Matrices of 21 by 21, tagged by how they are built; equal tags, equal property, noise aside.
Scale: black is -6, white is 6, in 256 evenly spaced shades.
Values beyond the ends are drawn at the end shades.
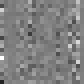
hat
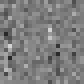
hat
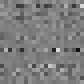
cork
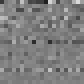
cork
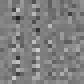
hat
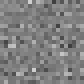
cork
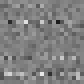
cork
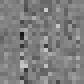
hat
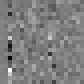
hat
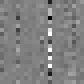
hat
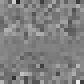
cork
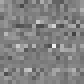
cork
